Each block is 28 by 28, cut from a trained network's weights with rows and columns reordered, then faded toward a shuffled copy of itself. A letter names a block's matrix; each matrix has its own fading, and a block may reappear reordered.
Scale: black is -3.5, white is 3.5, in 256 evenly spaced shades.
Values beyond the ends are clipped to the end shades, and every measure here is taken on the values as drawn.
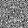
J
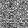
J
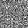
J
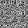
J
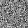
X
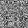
J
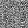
J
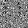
X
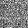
J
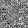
X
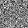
J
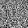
J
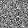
X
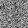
J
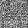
J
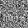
J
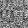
J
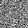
X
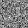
J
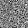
X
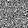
X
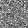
X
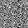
J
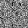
J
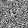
X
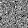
X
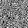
X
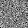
X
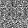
J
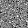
X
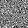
X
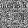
J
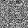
J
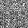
J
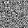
J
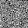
X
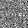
X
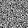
X
